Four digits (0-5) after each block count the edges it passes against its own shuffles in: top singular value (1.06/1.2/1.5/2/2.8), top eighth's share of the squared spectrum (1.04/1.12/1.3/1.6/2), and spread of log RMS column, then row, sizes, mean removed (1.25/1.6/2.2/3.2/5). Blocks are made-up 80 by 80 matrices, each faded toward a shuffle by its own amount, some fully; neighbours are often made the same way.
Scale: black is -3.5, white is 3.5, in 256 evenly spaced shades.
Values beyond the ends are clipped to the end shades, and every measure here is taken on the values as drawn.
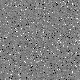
1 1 0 0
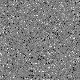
1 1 0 0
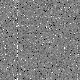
3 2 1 0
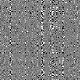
4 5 4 2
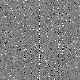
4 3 2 0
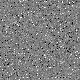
0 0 0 0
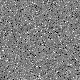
1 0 0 0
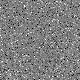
2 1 0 0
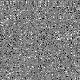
3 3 1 1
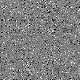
3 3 1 1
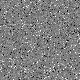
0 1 0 0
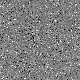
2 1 0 0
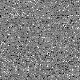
3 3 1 2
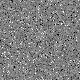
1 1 0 0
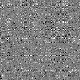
4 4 2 3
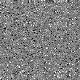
3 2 1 1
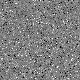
0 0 0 0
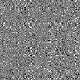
4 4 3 2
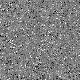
2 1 0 0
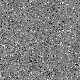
2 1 0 0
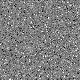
2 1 0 0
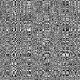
5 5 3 3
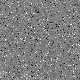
2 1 0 0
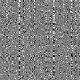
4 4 3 2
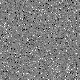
2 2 1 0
